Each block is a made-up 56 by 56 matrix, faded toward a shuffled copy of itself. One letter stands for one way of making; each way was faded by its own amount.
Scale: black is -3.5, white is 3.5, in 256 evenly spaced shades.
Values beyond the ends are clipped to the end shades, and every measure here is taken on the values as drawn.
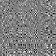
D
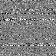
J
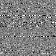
J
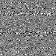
J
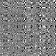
D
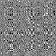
D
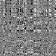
D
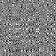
D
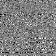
J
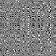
D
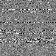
J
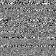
J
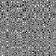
D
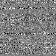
J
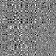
D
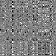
D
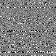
J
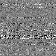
J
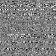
J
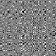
D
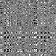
D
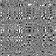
D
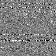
J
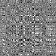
D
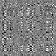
D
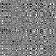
D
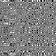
D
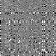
D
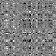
D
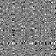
D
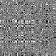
D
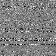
J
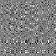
D
